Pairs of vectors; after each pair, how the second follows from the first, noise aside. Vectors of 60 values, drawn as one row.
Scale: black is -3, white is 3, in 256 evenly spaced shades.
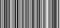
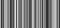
negated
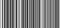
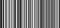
negated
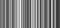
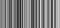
negated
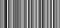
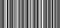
negated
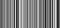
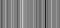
partly zeroed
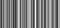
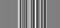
partly zeroed
